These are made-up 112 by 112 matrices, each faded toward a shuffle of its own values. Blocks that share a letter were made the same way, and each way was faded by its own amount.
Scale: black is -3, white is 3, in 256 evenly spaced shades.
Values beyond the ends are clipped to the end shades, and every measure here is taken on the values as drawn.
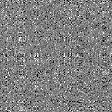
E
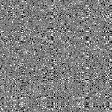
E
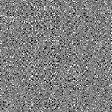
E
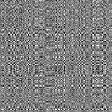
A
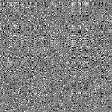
E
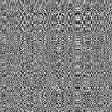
A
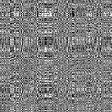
A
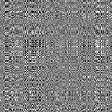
A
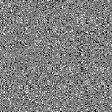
E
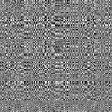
A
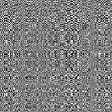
A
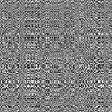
A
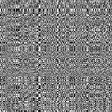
A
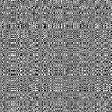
A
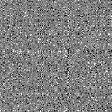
E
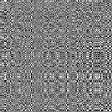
A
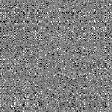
E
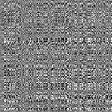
A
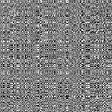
A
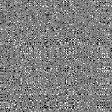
E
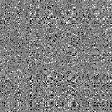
E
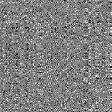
E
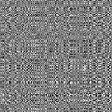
A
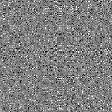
E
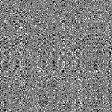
E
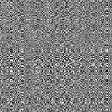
A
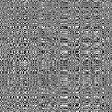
A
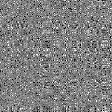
E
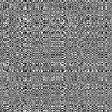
A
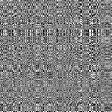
A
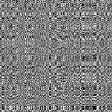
A
